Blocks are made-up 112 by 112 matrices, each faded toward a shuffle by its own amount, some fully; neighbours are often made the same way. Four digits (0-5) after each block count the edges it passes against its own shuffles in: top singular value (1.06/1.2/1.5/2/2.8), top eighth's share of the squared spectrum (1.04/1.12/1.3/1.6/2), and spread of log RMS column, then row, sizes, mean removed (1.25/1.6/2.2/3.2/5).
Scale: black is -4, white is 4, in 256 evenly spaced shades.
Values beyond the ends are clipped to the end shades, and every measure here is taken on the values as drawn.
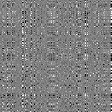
5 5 4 3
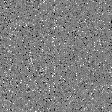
3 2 1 0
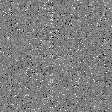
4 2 1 0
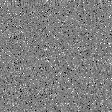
3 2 1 0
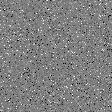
1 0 0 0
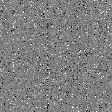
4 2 2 0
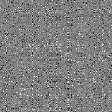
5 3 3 2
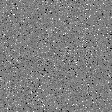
2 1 0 0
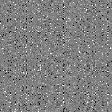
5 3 2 2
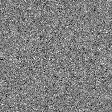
0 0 0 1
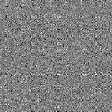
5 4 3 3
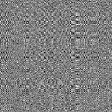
5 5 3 3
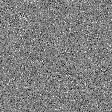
2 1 0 0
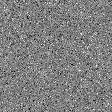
2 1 0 0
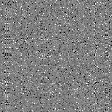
4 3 2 1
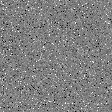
2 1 0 0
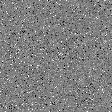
2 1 0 0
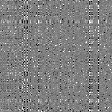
5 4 3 2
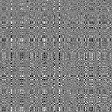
5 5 4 4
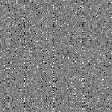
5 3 2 1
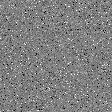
1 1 0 0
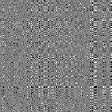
5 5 4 3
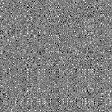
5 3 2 2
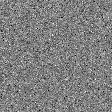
0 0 0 0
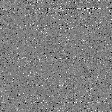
2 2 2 2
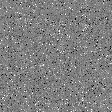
0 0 0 0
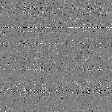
3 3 2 3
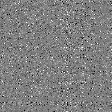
2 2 2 3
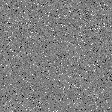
0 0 0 0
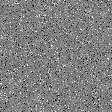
2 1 0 0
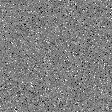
0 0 0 0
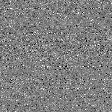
1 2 0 3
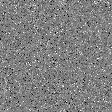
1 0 0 0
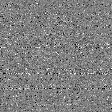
2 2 0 3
